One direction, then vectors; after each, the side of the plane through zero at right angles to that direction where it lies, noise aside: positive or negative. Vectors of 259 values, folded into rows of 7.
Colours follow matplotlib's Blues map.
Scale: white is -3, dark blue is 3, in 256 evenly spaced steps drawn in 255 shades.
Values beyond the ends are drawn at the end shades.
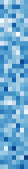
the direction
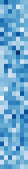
negative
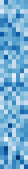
negative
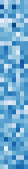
positive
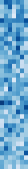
negative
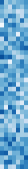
positive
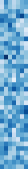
negative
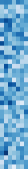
negative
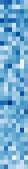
negative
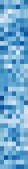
positive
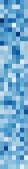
negative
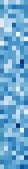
positive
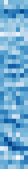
positive
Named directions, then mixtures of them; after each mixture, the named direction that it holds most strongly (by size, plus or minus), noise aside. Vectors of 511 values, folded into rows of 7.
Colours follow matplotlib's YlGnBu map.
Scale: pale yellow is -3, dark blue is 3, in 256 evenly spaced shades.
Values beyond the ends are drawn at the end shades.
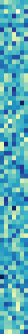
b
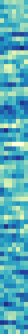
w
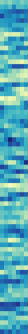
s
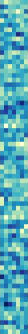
w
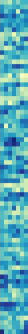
s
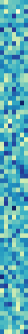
b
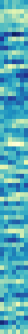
s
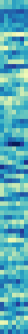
s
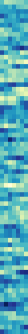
s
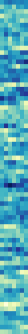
s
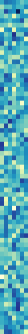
b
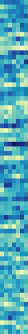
w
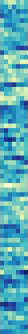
s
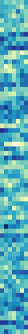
w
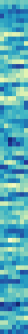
s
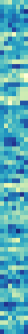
s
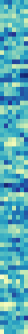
s
